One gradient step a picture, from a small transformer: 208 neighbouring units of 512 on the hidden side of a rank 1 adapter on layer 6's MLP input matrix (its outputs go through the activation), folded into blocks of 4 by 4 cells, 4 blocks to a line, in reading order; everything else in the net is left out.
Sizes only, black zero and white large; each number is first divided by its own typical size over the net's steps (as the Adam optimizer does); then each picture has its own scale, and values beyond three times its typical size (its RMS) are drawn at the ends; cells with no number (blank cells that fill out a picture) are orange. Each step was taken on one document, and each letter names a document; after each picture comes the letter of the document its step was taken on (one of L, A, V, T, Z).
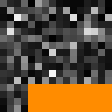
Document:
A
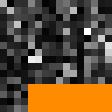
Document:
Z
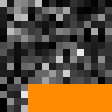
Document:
A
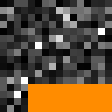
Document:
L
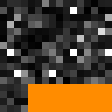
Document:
Z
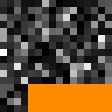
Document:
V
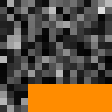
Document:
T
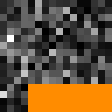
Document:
A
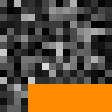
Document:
A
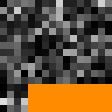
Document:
T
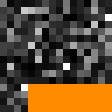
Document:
Z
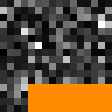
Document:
L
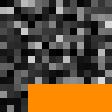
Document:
L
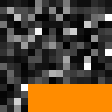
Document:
Z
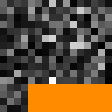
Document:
L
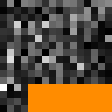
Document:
T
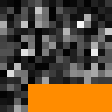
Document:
V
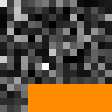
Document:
A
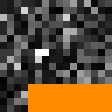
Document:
V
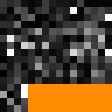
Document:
Z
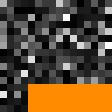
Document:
L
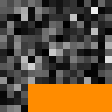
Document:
A
